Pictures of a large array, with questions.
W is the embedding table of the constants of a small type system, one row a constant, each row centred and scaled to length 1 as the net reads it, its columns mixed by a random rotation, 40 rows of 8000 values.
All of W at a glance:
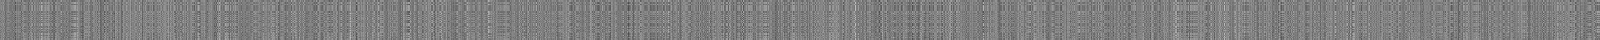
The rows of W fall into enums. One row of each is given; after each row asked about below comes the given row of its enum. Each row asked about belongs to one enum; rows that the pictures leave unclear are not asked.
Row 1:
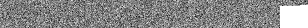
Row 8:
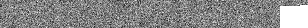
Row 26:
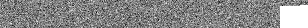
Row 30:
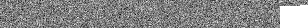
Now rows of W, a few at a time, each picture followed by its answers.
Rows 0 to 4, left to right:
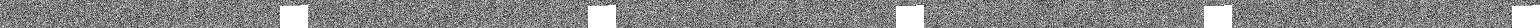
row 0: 1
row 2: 8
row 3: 8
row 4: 1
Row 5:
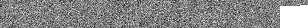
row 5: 8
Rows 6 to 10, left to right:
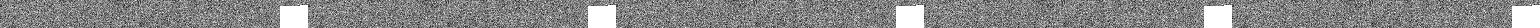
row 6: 8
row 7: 8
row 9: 8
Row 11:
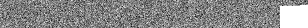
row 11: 1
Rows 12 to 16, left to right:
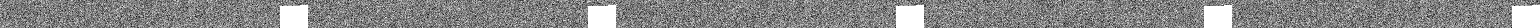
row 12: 1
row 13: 30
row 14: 1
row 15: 8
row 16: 1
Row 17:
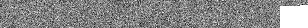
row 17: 8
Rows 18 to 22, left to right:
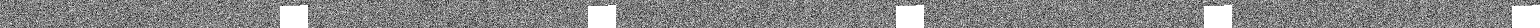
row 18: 26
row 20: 1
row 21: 30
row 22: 1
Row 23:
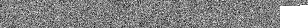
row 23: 8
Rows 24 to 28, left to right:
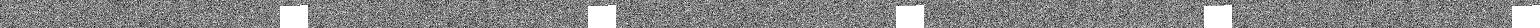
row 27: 1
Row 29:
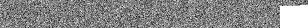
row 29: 1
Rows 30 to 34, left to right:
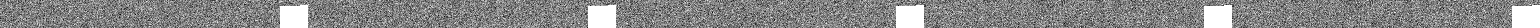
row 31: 1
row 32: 26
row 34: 8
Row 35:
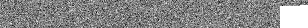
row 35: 26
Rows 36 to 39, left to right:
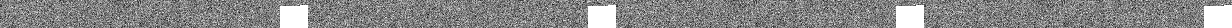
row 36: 8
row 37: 30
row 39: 8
